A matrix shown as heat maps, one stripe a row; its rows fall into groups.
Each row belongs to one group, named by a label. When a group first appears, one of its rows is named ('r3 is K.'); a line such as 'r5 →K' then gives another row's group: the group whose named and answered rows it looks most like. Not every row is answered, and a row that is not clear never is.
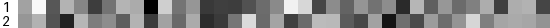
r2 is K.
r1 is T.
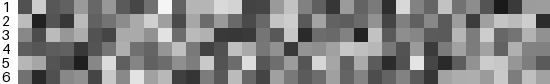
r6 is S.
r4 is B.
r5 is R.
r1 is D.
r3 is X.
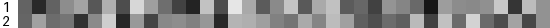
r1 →S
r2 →R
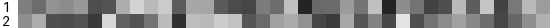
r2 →D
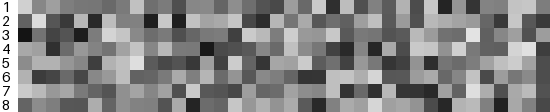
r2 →D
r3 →R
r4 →T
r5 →S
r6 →B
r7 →T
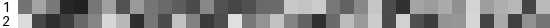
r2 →B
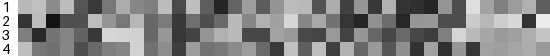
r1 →T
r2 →R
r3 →S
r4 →X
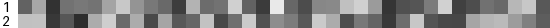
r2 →R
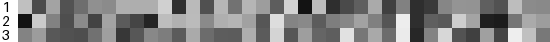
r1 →X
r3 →D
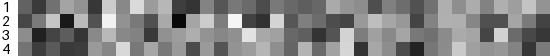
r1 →S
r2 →D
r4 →B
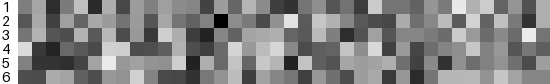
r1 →K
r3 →K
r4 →B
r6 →S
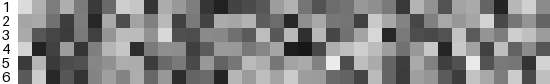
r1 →T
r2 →K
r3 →X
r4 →B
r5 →R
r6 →R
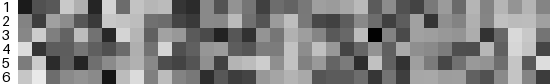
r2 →S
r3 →T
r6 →T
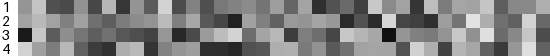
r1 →K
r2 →T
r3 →D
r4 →T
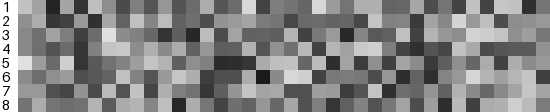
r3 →S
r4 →B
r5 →X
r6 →T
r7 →K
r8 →X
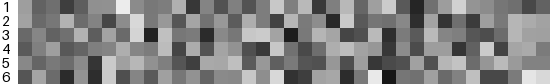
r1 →B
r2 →X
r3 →K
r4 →D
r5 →S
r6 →K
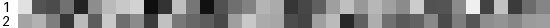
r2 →K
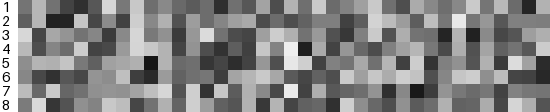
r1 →R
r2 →K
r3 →X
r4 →X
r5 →T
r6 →B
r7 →X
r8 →D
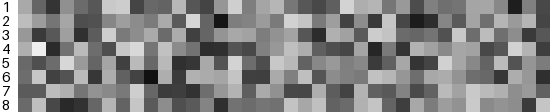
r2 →T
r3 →B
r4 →T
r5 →S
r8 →R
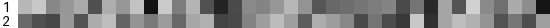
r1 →T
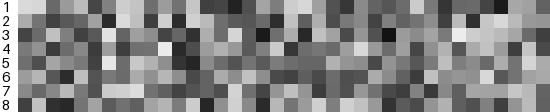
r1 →T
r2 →X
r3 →S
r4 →D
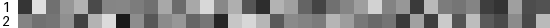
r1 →D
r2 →R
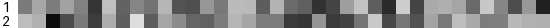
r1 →D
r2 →K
